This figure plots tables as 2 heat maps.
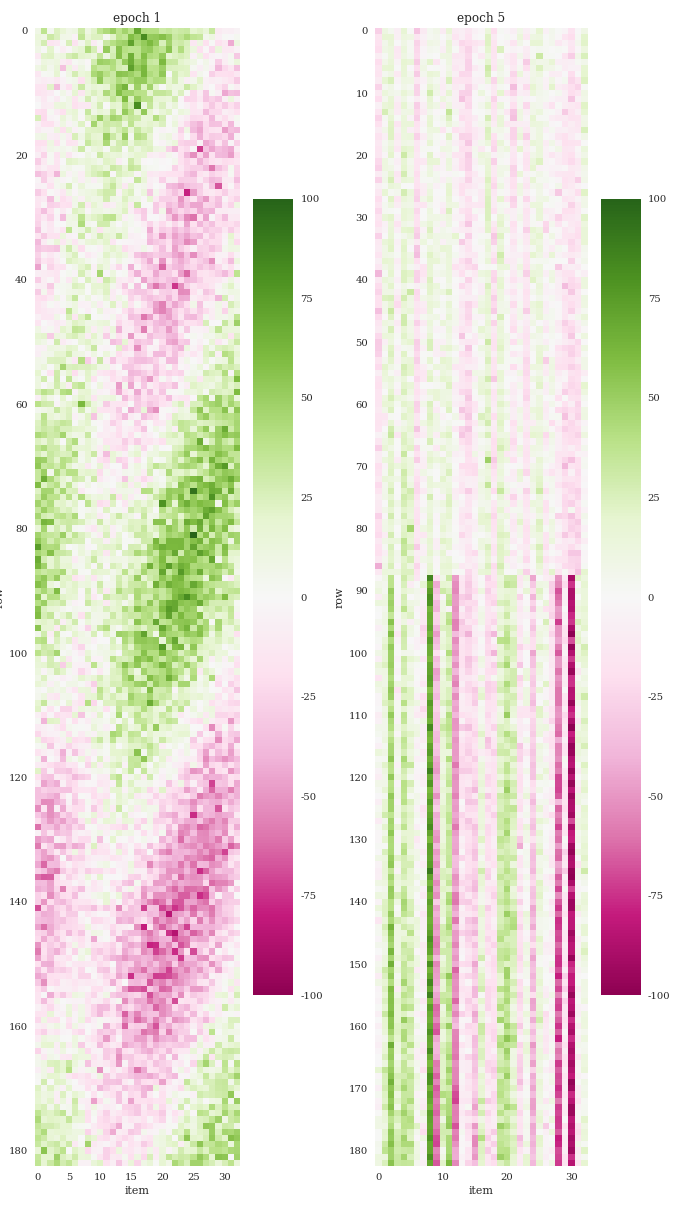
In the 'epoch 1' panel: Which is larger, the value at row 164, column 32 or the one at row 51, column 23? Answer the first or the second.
the first
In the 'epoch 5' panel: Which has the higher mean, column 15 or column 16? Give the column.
16
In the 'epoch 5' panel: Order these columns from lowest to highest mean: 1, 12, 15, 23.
12, 15, 23, 1
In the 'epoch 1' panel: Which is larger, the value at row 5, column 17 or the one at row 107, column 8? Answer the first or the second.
the first
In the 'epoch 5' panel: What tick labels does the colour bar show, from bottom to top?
-100, -75, -50, -25, 0, 25, 50, 75, 100
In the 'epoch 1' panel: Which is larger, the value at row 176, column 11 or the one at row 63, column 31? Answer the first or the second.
the second
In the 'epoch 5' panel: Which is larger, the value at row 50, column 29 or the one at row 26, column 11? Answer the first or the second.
the second
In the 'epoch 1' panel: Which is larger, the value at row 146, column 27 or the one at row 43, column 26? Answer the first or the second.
the second
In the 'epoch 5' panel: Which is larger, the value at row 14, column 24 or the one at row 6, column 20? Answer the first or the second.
the first
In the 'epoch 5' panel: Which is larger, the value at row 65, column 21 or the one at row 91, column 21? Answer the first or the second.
the second
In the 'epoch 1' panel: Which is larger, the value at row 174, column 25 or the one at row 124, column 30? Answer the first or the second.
the first
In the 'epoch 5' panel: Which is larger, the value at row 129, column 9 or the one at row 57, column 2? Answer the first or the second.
the second
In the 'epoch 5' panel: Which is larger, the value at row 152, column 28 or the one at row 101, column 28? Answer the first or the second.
the second
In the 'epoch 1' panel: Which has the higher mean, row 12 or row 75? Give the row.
75
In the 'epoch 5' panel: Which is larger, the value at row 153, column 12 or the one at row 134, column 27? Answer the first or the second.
the second
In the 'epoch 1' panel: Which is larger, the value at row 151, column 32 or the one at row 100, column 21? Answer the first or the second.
the second
